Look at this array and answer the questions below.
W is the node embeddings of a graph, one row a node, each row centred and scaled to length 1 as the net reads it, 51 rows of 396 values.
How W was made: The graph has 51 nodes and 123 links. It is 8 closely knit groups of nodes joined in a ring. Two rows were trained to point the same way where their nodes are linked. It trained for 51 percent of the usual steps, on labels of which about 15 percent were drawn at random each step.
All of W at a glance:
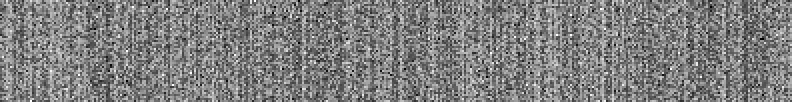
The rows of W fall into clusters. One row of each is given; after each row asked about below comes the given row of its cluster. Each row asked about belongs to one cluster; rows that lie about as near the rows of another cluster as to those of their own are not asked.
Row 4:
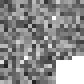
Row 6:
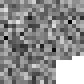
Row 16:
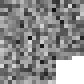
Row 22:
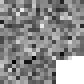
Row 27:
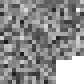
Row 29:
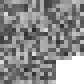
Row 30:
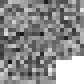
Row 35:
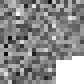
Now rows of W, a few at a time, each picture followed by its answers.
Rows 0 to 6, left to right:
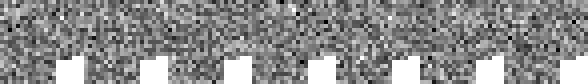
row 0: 6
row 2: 30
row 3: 22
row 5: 4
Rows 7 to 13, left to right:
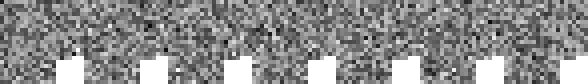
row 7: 29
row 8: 22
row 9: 6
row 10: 27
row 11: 35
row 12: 16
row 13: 6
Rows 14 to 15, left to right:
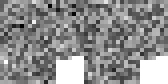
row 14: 30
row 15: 29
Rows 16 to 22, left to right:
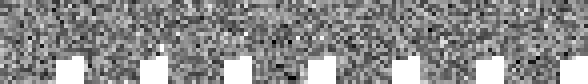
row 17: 29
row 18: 22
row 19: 29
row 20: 6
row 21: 30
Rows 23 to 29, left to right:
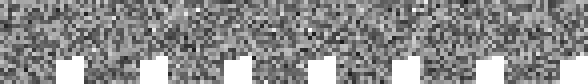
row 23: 6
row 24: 16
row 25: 27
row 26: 35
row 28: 16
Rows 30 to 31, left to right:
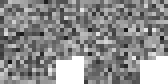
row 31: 6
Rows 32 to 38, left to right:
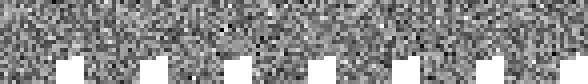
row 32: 27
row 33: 4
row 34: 27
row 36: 6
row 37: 4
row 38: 16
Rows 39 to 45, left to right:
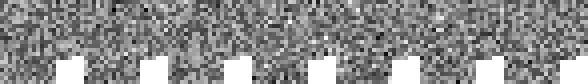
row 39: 30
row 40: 16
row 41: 16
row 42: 35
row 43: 35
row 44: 30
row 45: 4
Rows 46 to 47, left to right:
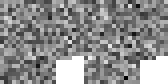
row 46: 16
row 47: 4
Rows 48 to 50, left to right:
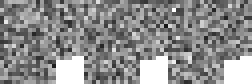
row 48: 29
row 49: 27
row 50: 4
